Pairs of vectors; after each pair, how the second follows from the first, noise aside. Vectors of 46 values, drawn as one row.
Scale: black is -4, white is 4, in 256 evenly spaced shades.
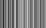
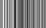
negated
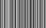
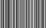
negated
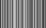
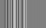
partly zeroed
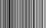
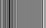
partly zeroed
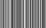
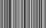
negated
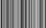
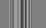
partly zeroed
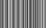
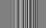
partly zeroed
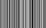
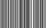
negated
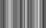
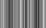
negated
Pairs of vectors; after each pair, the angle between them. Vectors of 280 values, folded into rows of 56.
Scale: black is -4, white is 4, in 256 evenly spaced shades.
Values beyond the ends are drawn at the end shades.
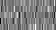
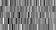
orthogonal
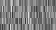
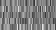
orthogonal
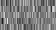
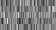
nearly parallel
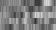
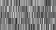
partly opposed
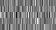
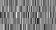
nearly opposite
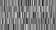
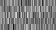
nearly parallel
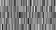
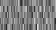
orthogonal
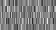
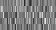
orthogonal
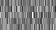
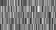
partly aligned
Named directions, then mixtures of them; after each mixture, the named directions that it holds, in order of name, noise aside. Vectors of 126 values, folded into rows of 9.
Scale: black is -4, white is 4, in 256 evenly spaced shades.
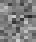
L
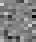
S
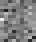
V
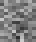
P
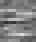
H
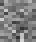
P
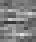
H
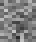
P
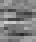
H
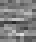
H, P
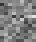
L, S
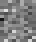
V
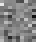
S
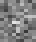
L, P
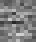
H, L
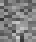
P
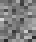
L, V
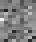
V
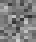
L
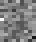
P, V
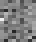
V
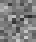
L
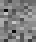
P, V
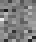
V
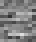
H, S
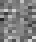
S, V
